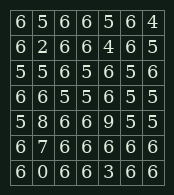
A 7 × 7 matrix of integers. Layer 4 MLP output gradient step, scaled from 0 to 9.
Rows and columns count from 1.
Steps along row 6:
up down same same same same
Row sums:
38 35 38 38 44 43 33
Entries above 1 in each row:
7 7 7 7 7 7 6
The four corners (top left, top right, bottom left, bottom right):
6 4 6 6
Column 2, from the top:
5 2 5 6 8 7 0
